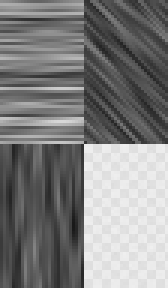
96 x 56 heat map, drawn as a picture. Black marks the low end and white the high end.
It is made of 2 by 2 panels. Panel 1,1: middling, streaked across, strong in contrast. Panel 1,2: low, slanting down to the right. Panel 2,1: low, streaked downward. Panel 2,2: very high, checkered, faint in contrast.
